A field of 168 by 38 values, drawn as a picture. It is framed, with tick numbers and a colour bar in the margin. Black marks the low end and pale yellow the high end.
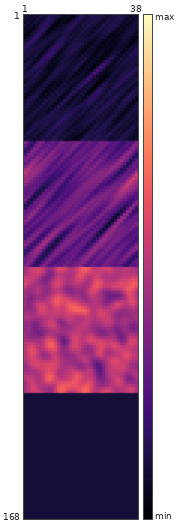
The table splits into 4 rows of 1 panel. Panel 1,1: very low, slanting up to the right, faint in contrast. Panel 2,1: low, slanting up to the right. Panel 3,1: middling, blotchy. Panel 4,1: very low, flat.
